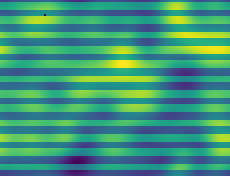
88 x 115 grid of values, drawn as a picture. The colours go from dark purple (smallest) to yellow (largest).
Stripes: horizontal, repeating 12 times. Lone odd cells: 1, lower than its neighbours. Ninth with the lowest average: bottom middle.
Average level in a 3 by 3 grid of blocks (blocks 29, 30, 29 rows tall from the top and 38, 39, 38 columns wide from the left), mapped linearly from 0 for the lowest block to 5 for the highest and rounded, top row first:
3 2 5 / 2 5 1 / 2 0 1
